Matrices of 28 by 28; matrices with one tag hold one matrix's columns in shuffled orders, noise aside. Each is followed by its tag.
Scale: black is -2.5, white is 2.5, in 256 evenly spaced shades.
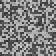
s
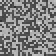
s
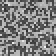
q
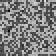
s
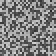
s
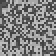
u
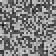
u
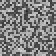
s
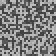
u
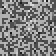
s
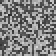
u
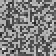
s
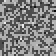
u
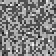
u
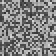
s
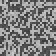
q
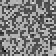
u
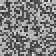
s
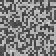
q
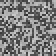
q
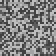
s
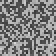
u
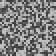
q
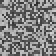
s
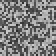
q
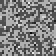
s
